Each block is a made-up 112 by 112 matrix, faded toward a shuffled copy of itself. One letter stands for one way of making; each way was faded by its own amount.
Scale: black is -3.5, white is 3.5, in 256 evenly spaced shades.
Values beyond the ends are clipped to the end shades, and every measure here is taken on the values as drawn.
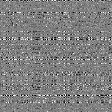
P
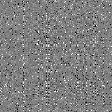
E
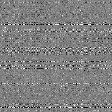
P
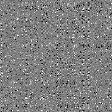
E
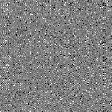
E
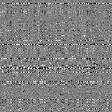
P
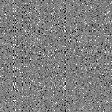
E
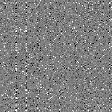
E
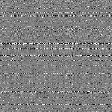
P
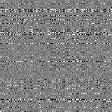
P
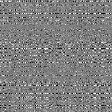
P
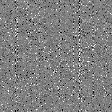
E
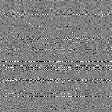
P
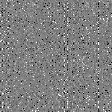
E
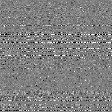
P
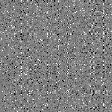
E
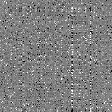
E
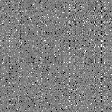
E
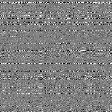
P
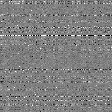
P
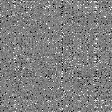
E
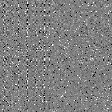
E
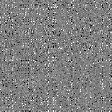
E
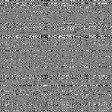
P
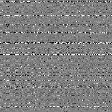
P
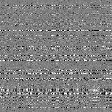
P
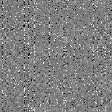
E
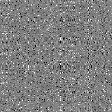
E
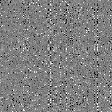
E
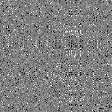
E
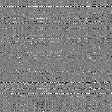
P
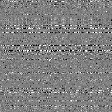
P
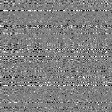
P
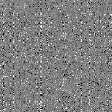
E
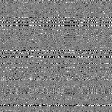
P
